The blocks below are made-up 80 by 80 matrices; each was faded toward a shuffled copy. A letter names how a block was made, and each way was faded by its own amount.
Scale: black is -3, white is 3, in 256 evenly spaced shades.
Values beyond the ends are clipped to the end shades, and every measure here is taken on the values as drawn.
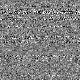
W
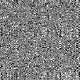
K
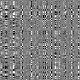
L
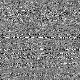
W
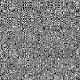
K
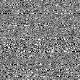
W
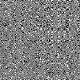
K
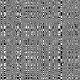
L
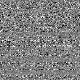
W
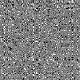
K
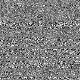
W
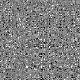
K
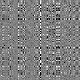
L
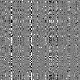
L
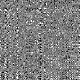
K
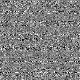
W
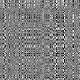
L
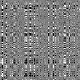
L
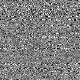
W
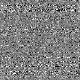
W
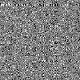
K
